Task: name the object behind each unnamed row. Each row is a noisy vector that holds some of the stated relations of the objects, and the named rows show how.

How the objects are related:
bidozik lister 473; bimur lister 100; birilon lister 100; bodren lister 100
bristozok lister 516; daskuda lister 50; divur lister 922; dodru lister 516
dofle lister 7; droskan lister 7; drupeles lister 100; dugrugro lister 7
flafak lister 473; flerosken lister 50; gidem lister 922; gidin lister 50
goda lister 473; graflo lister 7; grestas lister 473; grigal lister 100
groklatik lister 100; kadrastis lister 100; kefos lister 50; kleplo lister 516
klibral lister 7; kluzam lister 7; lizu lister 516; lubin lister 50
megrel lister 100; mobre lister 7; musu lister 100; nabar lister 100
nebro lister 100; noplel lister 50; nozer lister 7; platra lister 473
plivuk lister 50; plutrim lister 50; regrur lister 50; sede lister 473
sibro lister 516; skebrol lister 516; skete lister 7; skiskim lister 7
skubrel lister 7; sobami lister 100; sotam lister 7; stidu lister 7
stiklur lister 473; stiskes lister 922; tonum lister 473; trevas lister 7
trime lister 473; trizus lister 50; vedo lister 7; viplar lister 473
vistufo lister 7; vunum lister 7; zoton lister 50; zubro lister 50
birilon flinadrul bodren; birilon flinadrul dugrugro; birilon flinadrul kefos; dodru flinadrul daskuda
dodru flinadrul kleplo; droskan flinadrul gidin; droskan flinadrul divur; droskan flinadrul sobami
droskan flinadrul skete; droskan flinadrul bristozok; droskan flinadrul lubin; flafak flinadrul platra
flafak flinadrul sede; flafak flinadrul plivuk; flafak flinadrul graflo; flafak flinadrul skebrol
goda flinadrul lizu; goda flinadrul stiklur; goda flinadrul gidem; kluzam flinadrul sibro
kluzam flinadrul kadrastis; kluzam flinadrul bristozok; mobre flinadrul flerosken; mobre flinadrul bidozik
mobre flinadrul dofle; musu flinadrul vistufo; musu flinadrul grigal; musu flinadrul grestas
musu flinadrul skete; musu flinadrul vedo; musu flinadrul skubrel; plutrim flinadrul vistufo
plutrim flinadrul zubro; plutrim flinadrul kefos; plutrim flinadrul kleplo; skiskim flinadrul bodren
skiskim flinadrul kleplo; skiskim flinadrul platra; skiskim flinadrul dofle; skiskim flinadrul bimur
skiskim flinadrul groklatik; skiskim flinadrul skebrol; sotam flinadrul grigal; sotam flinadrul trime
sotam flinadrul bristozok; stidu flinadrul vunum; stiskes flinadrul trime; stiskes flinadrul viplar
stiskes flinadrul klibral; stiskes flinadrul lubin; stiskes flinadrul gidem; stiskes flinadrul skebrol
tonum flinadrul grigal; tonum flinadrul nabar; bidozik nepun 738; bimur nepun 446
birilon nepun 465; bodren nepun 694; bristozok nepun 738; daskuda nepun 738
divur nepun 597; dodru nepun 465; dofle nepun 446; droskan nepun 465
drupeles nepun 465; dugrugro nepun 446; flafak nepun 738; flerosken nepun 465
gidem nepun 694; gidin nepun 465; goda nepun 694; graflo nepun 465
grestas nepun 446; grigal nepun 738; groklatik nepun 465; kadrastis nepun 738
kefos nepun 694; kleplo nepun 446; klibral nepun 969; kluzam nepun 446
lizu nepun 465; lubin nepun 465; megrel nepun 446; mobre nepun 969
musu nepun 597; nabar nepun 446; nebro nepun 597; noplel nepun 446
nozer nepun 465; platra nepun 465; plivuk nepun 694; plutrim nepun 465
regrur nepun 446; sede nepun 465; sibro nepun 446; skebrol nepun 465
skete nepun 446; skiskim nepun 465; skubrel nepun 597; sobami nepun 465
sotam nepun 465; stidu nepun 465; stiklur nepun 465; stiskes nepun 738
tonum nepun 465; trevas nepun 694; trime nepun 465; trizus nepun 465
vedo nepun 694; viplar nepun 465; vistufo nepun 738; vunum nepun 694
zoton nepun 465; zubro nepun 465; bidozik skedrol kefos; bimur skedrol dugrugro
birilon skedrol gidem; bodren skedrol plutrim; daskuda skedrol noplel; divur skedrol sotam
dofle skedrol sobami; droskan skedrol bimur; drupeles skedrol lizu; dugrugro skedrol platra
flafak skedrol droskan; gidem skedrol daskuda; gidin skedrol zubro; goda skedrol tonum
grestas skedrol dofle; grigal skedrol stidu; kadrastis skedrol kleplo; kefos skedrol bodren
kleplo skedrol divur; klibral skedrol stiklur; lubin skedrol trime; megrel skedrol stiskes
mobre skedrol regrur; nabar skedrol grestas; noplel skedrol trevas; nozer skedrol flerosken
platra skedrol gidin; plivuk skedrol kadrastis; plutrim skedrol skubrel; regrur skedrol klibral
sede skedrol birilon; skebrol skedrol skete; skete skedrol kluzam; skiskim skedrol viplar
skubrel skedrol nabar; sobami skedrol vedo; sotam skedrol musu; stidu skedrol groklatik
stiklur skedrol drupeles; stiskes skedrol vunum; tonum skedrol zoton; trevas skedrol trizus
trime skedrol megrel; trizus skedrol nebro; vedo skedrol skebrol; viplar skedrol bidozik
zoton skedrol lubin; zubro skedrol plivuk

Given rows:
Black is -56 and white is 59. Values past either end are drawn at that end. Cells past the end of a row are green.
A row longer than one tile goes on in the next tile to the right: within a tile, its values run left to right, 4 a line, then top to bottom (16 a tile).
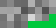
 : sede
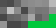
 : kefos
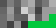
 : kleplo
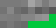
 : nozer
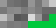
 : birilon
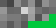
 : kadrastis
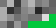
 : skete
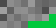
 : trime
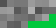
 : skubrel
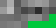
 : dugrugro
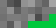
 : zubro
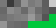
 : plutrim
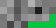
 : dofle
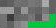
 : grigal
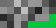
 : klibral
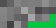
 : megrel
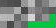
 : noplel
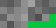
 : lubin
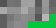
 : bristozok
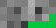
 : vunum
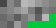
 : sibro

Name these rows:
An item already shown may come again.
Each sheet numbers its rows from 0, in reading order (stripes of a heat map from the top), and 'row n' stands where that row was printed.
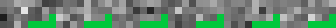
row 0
lizu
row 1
nebro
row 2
dugrugro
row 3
bodren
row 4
vunum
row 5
birilon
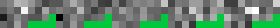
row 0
lizu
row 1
stiklur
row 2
plutrim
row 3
kleplo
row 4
musu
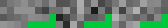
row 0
tonum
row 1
regrur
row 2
sobami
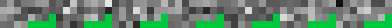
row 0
bimur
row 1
skiskim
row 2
kleplo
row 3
dugrugro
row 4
drupeles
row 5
nebro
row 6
divur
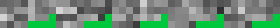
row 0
nebro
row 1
flafak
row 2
trevas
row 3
stiskes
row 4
goda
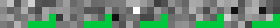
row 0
skebrol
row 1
platra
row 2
lizu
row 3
dodru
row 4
kluzam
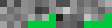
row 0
grestas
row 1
bidozik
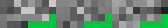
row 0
sotam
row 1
groklatik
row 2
droskan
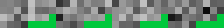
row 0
trevas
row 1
viplar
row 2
gidem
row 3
mobre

